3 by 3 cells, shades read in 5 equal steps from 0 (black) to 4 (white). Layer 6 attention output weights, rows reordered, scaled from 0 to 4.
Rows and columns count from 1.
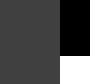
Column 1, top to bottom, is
1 1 1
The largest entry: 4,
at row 3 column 3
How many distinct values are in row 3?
2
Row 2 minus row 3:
0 0 -4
